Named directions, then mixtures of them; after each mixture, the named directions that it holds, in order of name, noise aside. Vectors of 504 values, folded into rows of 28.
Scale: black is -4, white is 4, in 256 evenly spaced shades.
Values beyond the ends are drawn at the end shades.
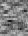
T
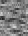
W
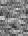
W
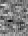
T, W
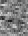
T, W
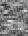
T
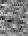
T, W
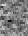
T, W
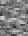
W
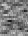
T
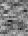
T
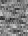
W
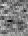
T, W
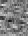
T, W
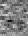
T, W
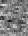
T, W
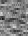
W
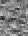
W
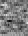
T, W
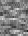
T, W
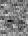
T, W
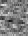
T, W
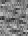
W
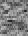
T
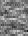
T, W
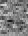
T, W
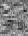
T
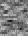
T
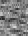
W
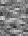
W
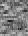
T
